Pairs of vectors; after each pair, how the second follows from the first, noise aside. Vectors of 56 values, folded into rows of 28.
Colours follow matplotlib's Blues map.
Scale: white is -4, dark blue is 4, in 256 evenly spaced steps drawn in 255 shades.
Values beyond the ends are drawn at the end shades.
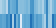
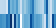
scaled up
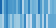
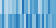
negated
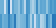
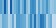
negated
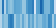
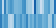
negated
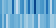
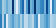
scaled up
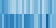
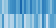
negated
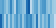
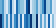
scaled up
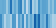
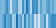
negated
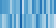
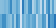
negated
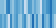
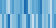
negated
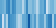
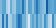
negated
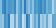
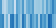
negated
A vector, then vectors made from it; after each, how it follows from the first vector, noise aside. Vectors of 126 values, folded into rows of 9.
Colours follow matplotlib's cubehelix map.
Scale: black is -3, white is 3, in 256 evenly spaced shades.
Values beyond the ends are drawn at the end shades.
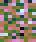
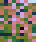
sign-scrambled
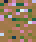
partly zeroed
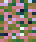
negated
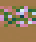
partly zeroed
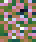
negated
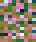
negated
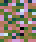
copied
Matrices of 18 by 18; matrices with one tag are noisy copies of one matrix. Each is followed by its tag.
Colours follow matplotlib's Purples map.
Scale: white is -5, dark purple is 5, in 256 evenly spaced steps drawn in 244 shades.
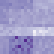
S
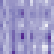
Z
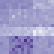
S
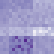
S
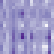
Z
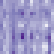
Z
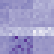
S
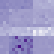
S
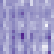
Z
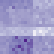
S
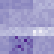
S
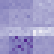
S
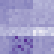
S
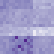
S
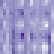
Z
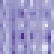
Z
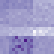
S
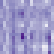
Z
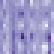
Z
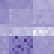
S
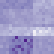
S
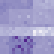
S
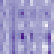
Z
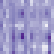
Z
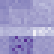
S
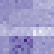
S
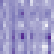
Z
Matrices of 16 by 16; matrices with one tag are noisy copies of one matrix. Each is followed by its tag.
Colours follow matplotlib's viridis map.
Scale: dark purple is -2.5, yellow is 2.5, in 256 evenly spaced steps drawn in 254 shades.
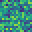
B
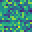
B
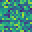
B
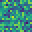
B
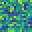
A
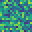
B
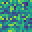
A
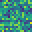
B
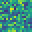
A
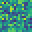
A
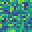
A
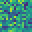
A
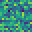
B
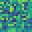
A
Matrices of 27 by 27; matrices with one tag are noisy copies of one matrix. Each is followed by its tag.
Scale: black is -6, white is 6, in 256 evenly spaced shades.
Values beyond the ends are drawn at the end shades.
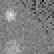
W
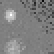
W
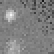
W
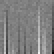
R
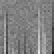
R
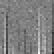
R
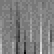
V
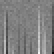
R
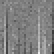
R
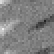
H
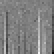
R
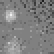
W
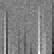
R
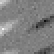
H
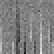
V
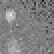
W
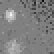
W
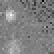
W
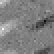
H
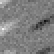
H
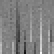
V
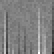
R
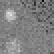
W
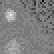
W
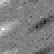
H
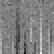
V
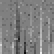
V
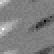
H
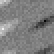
H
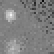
W
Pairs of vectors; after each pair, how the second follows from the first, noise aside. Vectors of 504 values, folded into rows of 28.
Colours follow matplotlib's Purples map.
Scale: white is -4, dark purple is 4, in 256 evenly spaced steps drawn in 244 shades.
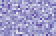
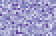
negated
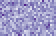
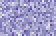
negated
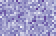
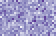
copied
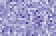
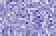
copied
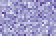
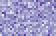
copied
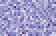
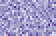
copied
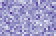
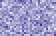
negated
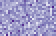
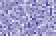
negated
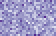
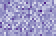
shuffled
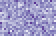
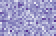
negated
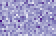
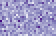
copied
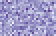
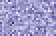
negated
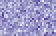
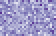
shuffled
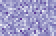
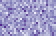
negated
